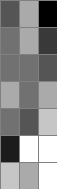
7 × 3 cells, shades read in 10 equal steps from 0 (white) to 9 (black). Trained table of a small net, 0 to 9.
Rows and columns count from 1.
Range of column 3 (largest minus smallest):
9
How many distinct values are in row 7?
3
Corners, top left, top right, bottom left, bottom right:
6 9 2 0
